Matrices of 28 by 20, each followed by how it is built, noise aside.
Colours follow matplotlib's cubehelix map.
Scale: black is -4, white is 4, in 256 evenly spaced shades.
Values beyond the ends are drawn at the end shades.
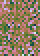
low rank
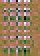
low rank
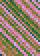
Toeplitz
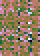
low rank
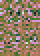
low rank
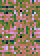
low rank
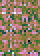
low rank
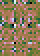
low rank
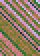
Toeplitz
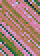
Toeplitz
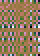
low rank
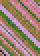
Toeplitz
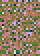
low rank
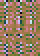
low rank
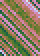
Toeplitz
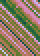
Toeplitz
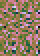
low rank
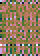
low rank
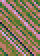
Toeplitz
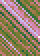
Toeplitz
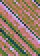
Toeplitz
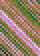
Toeplitz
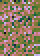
low rank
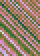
Toeplitz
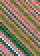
Toeplitz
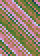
Toeplitz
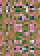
low rank
